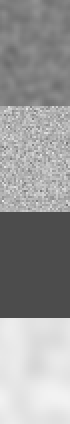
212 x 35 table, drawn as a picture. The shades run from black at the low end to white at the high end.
The table splits into 4 rows of 1 panel. Panel 1,1: middling, blotchy, faint in contrast. Panel 2,1: high, fine-grained. Panel 3,1: low, flat. Panel 4,1: very high, smooth, faint in contrast.
